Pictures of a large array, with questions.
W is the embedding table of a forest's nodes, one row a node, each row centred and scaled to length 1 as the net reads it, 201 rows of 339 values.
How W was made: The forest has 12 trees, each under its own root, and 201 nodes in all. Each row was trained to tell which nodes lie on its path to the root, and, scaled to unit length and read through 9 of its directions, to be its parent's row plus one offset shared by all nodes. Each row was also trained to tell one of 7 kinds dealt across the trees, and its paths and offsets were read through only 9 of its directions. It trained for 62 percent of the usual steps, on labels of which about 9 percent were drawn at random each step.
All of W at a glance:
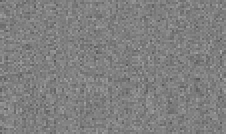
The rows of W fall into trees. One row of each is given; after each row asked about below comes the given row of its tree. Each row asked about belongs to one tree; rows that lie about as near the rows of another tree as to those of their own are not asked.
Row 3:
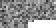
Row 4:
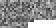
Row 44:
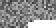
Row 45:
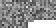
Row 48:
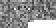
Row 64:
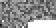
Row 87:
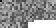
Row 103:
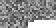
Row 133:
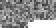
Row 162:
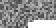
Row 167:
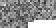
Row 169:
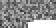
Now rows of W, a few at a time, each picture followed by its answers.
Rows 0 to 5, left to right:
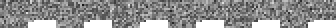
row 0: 45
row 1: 87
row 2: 64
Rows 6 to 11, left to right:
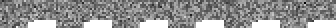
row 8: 64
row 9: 45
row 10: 64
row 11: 48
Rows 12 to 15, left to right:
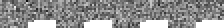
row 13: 133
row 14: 3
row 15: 64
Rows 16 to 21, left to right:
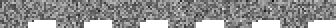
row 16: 133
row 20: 45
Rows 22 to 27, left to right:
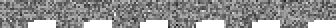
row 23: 64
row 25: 169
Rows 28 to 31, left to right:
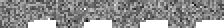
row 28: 44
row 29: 64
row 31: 48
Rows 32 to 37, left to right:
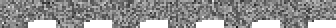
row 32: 45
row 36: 48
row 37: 103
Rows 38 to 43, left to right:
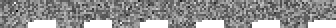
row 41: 45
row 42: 3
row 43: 4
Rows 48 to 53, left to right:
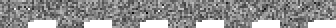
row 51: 103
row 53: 169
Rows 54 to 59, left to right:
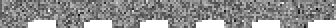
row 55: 44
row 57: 3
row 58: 4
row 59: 87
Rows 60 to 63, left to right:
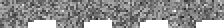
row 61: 87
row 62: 44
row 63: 87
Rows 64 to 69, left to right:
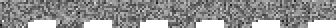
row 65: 45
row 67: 44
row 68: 133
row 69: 4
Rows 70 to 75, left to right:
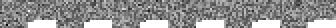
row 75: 4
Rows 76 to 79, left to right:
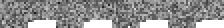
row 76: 44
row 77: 64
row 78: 169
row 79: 169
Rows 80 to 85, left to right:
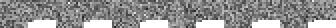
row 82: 44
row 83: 87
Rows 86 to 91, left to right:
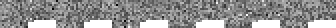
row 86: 87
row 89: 133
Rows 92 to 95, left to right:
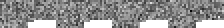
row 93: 45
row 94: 45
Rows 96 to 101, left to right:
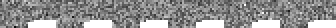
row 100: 64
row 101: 45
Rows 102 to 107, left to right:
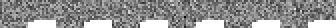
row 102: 4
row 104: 44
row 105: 103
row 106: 44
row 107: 87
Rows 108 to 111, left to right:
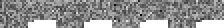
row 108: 133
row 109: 167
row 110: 48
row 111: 169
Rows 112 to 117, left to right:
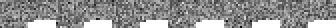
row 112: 169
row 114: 169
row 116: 103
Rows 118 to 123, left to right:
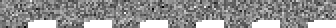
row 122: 169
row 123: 169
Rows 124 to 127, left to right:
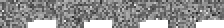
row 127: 64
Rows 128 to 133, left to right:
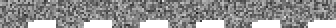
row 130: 45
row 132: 3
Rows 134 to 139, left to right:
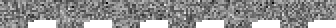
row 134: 103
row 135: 3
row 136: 87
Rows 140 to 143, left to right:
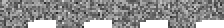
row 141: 133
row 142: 133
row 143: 64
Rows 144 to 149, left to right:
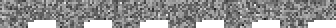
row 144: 133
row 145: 87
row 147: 167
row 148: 64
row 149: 169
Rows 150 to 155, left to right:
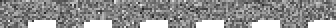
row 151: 64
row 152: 133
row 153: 133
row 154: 169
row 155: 3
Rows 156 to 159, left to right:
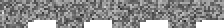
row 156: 169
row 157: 167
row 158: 133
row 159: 87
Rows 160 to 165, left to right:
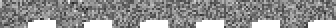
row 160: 44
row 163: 3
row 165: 45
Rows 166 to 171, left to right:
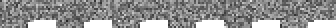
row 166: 162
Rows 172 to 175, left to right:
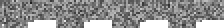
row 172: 169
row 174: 48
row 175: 87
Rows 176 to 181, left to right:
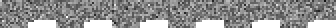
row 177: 87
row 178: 4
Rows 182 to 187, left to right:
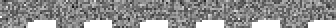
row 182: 48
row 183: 3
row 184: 133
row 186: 4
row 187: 3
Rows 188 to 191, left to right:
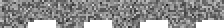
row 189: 4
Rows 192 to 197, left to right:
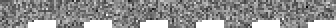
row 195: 45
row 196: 133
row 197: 4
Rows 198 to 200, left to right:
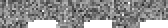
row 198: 45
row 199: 87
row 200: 64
